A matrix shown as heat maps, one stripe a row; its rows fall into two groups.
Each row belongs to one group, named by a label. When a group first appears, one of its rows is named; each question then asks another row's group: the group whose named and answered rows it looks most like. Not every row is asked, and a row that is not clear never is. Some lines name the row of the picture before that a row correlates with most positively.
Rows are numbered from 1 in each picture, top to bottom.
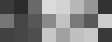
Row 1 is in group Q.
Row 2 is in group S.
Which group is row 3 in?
Q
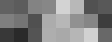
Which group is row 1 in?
Q
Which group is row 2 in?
Q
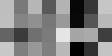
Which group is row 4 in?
S
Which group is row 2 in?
S
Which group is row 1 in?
S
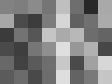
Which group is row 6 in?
S
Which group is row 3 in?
Q
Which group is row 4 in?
Q
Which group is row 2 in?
S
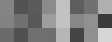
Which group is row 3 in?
S
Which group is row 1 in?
S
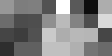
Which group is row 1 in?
S
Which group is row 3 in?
Q
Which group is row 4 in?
Q
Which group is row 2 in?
S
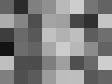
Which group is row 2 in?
S
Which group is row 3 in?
Q
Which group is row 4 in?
Q
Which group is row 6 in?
Q
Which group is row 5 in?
S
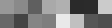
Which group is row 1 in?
S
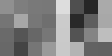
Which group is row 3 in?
S
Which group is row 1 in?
S
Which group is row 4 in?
Q
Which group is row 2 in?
S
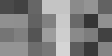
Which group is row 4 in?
S
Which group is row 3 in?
Q
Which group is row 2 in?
S
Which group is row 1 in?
Q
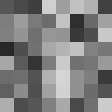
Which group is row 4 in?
Q
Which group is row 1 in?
Q
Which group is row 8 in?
S
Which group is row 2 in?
S
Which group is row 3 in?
S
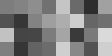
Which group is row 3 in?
S
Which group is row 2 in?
Q
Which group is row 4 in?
S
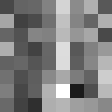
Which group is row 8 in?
Q
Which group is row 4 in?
S
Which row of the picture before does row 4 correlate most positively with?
3
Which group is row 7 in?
S
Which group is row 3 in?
Q
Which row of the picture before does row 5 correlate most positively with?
4
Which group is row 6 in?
S
